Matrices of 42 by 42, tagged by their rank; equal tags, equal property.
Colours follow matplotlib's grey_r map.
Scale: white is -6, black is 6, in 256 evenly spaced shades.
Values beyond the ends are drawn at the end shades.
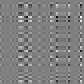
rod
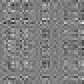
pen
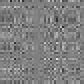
pen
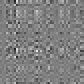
pen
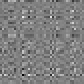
pen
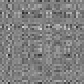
pen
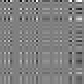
rod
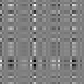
rod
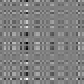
rod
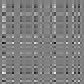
rod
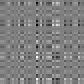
rod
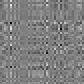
pen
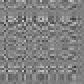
pen
